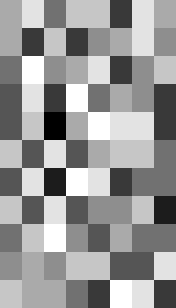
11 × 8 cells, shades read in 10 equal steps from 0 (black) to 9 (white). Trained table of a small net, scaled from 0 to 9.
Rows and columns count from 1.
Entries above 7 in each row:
2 1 2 2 3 1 3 1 1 1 2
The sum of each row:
48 41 46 39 43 45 39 39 42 44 44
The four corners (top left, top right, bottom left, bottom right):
6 6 7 2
